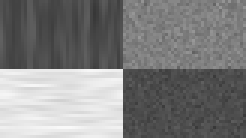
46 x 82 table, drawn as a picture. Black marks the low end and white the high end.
It is made of 2 by 2 panels. Panel 1,1: low, streaked downward, faint in contrast. Panel 1,2: middling, fine-grained, faint in contrast. Panel 2,1: very high, streaked across, faint in contrast. Panel 2,2: low, fine-grained, faint in contrast.
